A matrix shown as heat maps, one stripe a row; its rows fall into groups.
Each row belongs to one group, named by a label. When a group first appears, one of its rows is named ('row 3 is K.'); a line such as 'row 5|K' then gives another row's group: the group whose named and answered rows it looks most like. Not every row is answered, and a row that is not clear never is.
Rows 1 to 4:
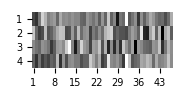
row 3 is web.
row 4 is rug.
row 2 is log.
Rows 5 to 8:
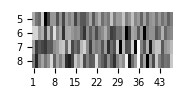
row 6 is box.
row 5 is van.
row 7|web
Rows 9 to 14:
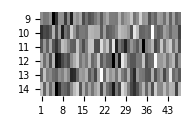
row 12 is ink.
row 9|van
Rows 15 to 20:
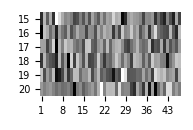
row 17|log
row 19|ink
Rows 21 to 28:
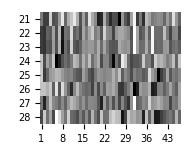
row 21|web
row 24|ink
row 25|log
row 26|box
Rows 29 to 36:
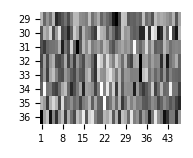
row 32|rug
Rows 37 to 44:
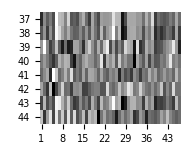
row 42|van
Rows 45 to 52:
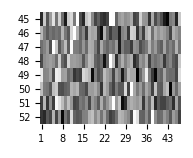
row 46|web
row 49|box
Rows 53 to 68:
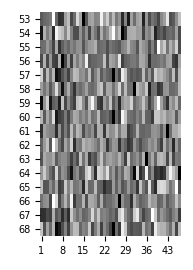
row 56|van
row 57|ink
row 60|ink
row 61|rug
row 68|ink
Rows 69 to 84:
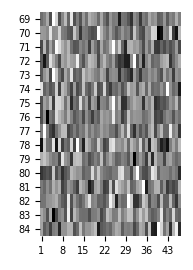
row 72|web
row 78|rug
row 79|box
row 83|van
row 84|log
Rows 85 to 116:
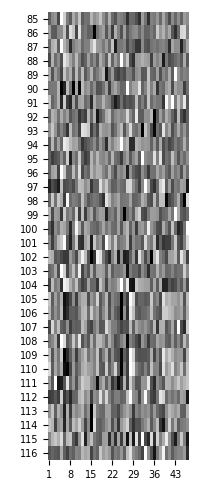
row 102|web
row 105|ink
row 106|ink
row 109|ink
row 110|ink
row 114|log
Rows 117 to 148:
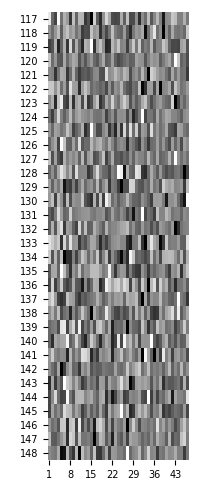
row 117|log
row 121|rug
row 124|web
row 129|ink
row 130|log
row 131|web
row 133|box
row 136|rug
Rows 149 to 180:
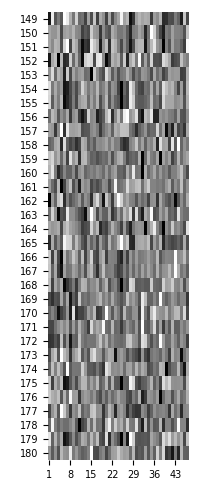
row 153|log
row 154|ink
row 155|ink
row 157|log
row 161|van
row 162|rug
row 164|box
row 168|ink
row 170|rug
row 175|ink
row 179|ink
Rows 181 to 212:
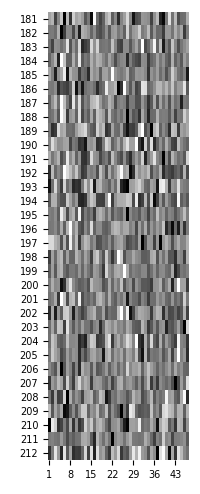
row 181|log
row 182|van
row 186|rug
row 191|box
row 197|box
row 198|rug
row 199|rug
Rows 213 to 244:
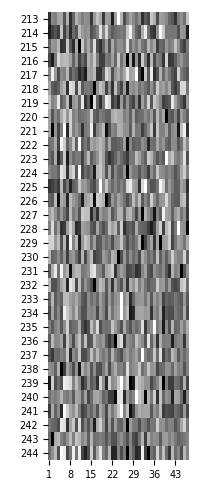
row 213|rug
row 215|van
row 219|log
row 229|box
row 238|van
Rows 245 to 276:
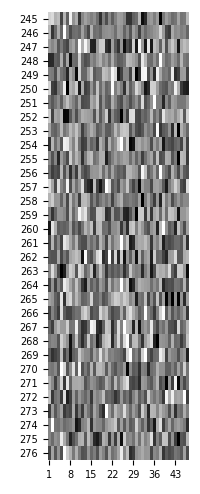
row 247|web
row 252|ink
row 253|log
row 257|log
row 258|box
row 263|web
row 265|log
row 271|log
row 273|rug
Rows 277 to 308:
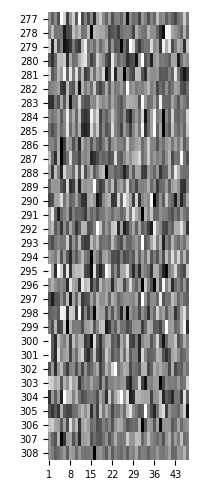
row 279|ink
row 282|van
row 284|box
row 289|van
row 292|web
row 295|log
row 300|log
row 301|log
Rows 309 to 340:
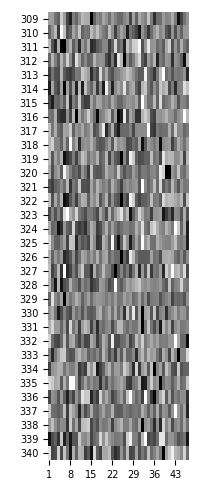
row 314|rug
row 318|box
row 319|ink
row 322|ink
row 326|ink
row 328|van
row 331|box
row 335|box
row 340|log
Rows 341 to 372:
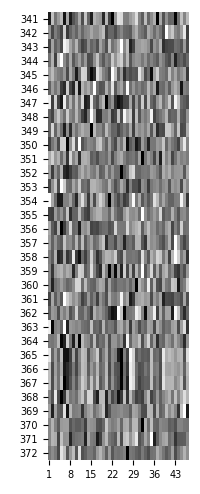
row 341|rug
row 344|rug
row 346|van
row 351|box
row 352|ink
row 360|web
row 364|van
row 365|ink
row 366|ink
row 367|ink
